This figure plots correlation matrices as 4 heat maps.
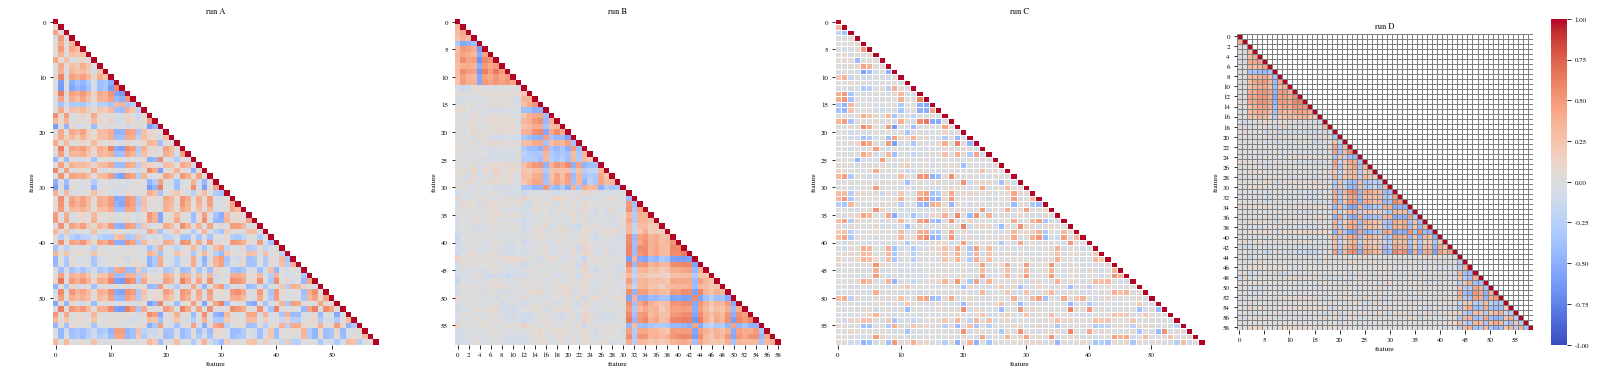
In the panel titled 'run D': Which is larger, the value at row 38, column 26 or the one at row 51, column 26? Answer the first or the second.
the first
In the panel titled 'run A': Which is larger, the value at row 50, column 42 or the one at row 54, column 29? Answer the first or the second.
the first
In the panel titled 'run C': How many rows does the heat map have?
59
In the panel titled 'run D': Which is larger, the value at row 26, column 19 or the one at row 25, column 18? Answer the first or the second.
the first
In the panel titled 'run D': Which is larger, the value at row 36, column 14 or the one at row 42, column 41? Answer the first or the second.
the second
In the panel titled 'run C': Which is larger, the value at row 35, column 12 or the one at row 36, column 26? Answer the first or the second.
the second
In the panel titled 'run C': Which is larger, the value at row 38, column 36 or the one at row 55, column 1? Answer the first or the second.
the first
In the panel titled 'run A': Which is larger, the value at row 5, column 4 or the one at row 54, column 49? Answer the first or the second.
the first
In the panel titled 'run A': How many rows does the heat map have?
59
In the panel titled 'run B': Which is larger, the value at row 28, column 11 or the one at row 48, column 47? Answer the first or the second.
the second
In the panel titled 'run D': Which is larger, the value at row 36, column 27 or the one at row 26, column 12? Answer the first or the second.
the second
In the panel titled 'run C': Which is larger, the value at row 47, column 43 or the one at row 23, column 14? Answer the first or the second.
the first
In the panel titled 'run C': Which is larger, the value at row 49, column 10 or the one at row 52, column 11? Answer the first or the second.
the first
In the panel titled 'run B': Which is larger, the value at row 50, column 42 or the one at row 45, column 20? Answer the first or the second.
the second
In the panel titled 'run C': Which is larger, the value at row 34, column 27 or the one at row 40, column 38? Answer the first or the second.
the first
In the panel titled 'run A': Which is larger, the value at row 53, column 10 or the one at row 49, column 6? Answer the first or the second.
the second
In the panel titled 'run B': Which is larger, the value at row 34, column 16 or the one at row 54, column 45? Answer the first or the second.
the second
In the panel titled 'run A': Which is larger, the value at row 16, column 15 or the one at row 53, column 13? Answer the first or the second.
the second
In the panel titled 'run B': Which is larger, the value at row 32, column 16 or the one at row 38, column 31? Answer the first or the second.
the second
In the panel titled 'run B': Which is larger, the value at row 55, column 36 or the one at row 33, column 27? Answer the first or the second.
the second
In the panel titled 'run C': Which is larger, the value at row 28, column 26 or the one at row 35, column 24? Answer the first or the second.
the second
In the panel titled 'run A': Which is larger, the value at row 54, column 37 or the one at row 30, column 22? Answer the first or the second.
the first
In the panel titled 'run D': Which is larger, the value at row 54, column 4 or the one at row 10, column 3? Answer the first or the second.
the second
